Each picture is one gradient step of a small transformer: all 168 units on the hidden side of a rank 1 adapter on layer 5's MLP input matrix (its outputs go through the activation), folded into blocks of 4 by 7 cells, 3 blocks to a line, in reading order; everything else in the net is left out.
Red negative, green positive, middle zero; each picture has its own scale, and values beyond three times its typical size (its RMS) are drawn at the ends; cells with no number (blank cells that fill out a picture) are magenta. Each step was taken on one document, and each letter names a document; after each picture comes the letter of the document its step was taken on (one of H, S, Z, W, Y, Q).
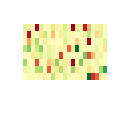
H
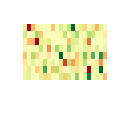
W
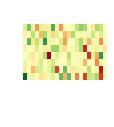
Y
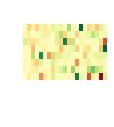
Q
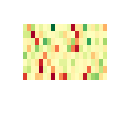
W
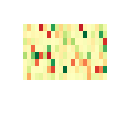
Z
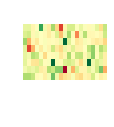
Z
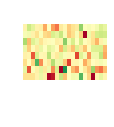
Z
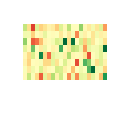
Q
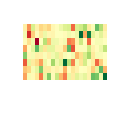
W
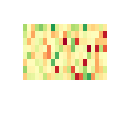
Y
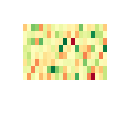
Q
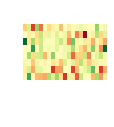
Q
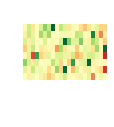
Z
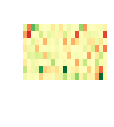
Y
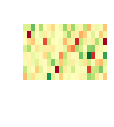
H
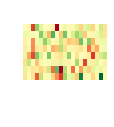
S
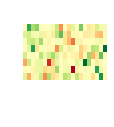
Q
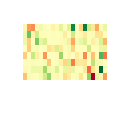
W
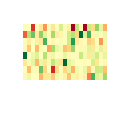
W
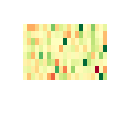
Q
